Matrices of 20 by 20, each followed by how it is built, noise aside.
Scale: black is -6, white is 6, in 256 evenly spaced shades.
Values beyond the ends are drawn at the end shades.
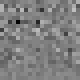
uneven rows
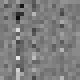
uneven columns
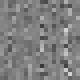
uneven columns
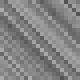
Toeplitz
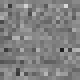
uneven rows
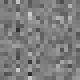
uneven columns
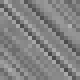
Toeplitz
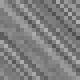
Toeplitz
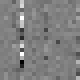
uneven columns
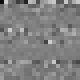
uneven rows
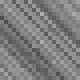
Toeplitz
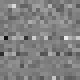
uneven rows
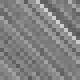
Toeplitz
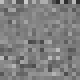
uneven rows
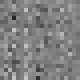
uneven columns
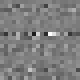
uneven rows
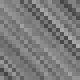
Toeplitz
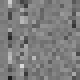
uneven columns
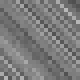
Toeplitz
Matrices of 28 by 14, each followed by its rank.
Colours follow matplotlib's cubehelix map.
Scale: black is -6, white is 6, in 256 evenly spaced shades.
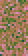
full rank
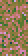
full rank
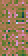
three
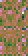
three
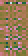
two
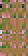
two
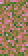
full rank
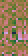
three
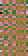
two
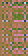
two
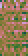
three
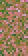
full rank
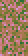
full rank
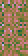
three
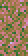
full rank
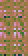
two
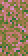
full rank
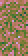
full rank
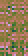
three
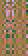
two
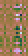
two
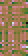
three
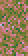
full rank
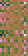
three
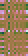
two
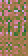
three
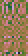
three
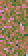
full rank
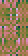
two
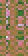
two
